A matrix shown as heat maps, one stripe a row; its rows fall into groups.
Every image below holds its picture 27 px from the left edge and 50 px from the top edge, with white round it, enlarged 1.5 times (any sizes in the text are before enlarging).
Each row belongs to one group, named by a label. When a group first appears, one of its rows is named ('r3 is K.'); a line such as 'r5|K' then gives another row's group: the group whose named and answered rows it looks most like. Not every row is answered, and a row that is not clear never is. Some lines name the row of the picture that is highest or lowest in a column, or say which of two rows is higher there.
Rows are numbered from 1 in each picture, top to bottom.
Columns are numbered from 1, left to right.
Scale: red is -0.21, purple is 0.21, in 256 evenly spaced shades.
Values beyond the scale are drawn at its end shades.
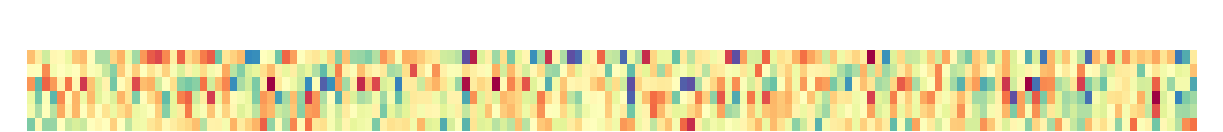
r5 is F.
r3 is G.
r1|F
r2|G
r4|F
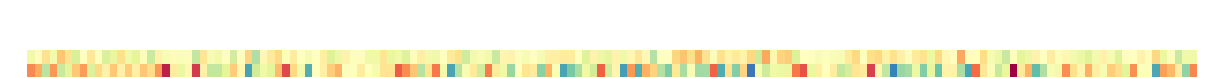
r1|F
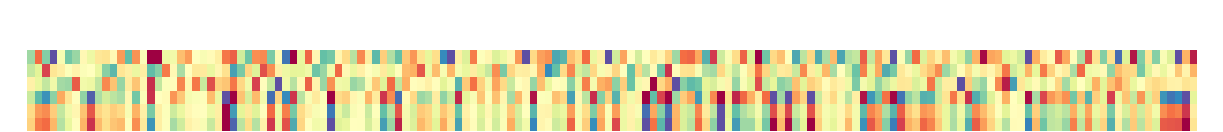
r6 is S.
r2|G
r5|S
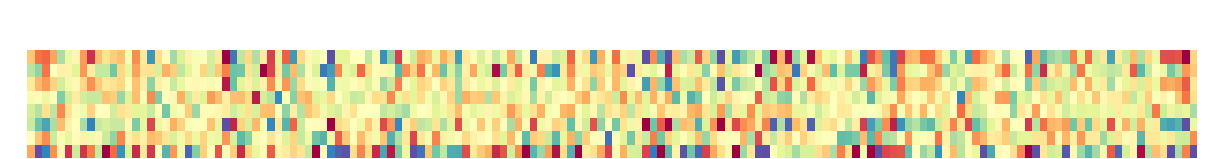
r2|G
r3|S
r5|F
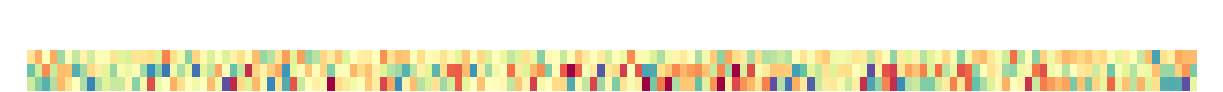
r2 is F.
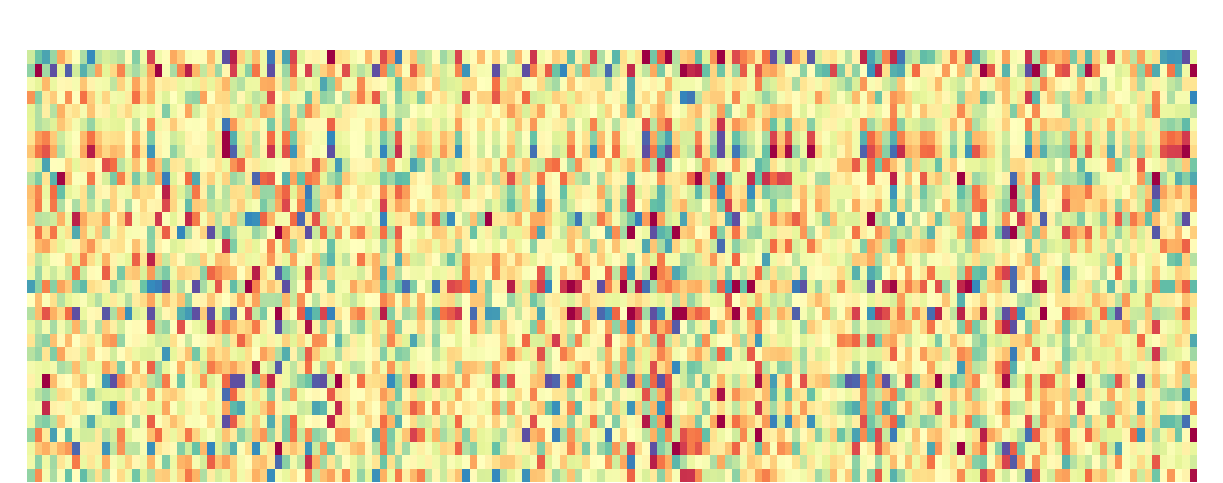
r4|G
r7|S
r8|S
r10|F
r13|F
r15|S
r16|G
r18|F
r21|F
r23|F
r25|G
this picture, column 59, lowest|4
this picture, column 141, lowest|25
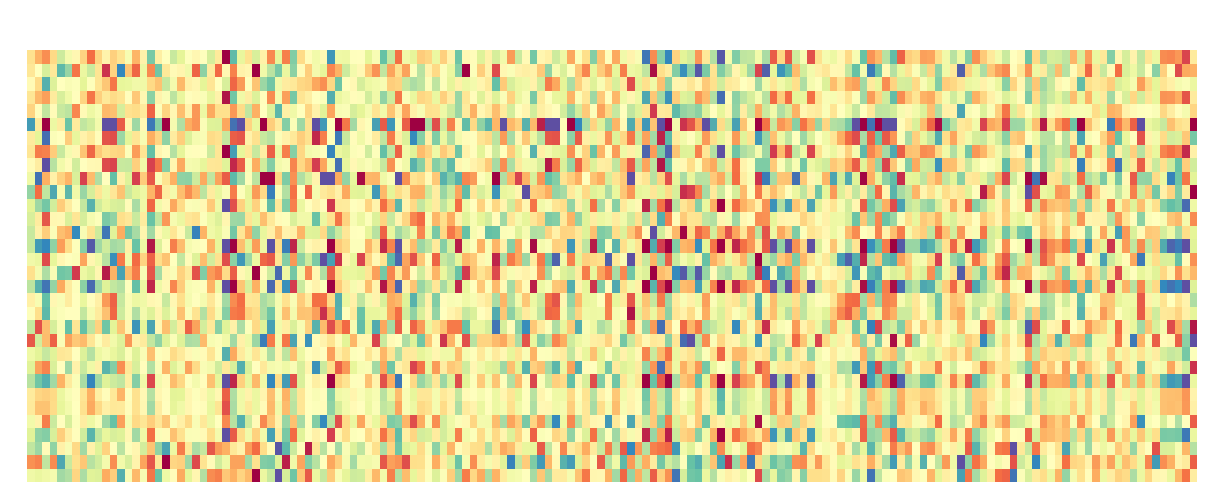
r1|S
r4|S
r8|S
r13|G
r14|F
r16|G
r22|G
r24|G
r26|S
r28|G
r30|F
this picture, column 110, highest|16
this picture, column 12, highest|6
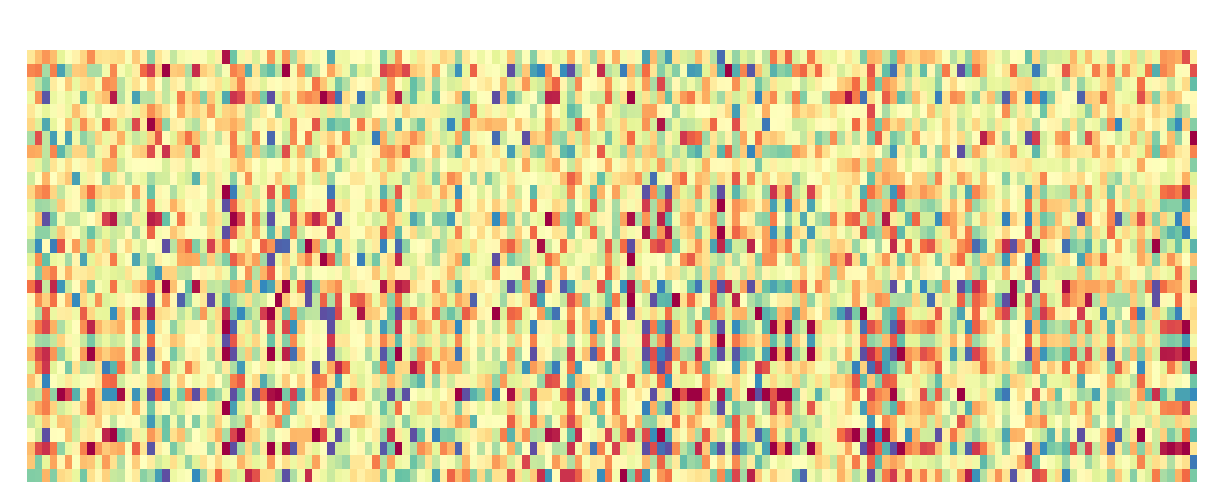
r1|S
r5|F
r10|F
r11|S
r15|F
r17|G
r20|G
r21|S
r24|G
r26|F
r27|S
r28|F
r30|S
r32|F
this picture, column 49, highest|26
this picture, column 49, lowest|29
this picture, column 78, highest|20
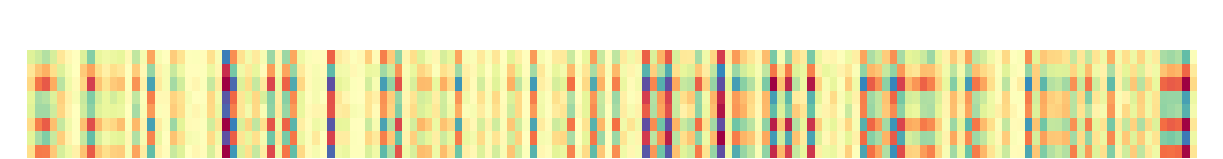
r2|S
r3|S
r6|S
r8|S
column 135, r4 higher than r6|Yes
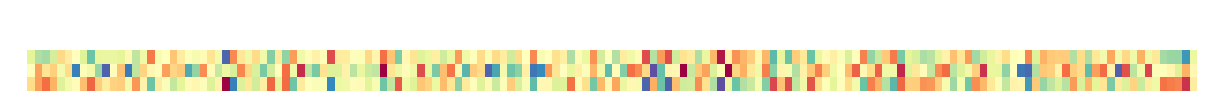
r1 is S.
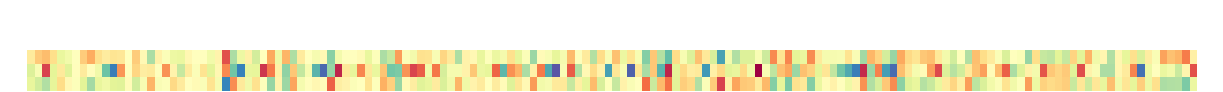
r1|S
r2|G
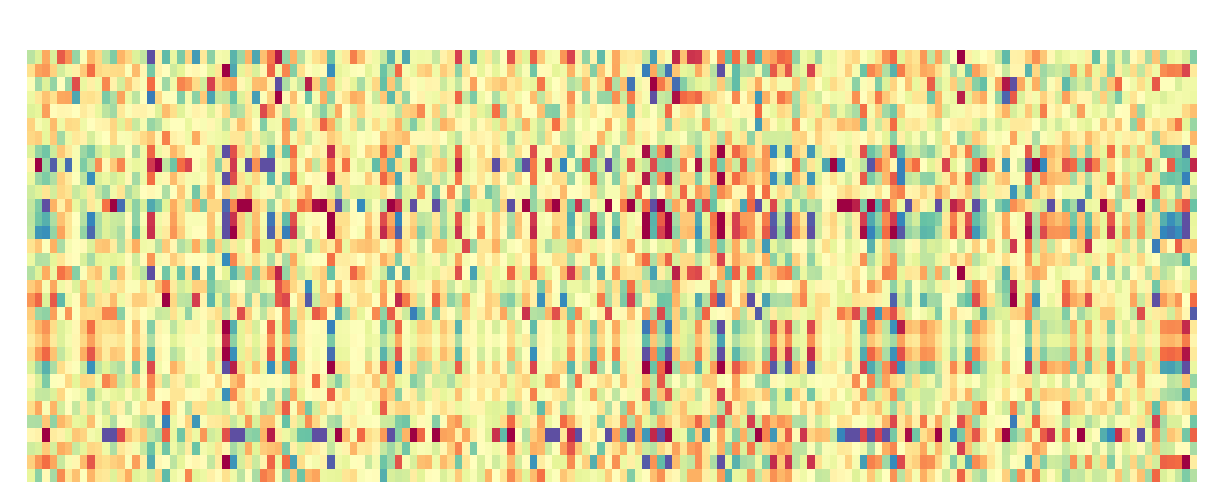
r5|G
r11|F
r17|F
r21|S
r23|S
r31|S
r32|F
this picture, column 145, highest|29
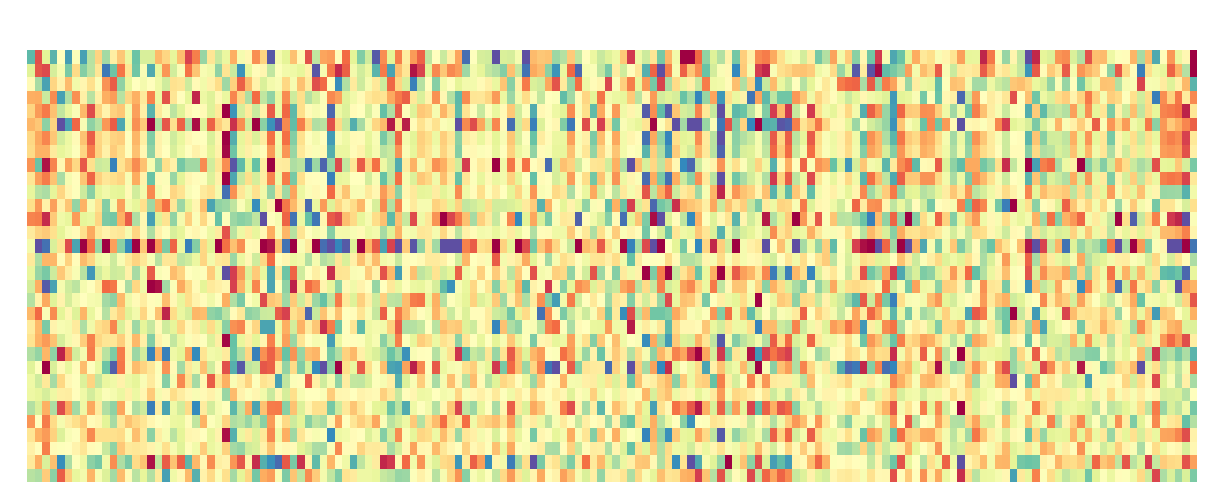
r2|G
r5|S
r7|S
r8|S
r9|G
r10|S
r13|G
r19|G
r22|S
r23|F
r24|G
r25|F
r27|F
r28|G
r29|S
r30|G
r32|F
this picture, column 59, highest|1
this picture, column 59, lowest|9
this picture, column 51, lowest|6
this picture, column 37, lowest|31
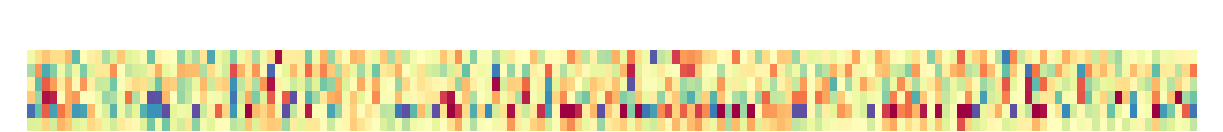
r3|G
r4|G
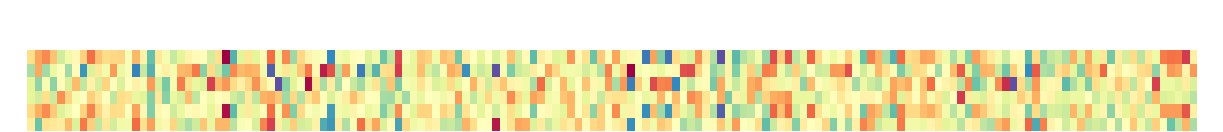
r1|S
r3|F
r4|F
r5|S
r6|G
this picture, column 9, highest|2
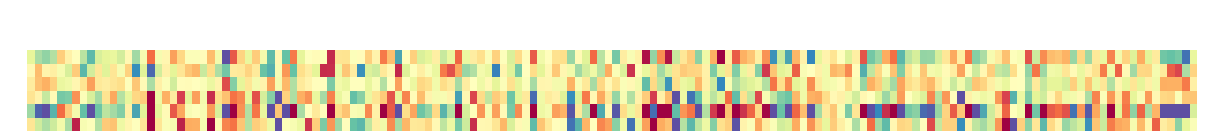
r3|S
